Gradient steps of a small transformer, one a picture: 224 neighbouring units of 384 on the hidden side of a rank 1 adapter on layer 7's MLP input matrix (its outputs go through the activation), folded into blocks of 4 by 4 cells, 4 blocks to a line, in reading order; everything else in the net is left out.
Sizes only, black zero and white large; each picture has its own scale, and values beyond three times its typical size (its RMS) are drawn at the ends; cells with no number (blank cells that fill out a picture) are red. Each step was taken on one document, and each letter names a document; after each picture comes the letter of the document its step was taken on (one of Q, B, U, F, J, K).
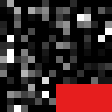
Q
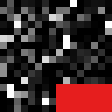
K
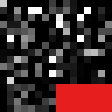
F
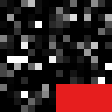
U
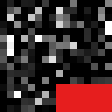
K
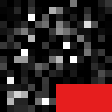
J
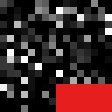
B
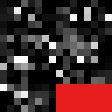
U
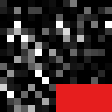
F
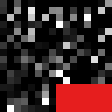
J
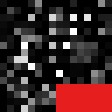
U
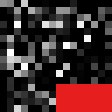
Q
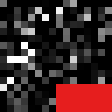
F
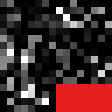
B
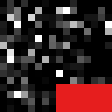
K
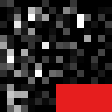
Q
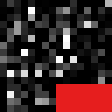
J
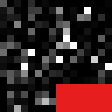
J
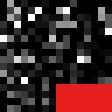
K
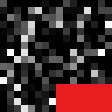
F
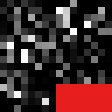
K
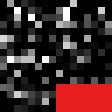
K
